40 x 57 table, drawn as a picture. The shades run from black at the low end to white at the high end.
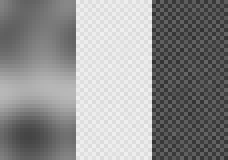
The table splits into one row of 3 panels. Panel 1,1: middling, smooth, strong in contrast. Panel 1,2: very high, checkered, faint in contrast. Panel 1,3: low, checkered.
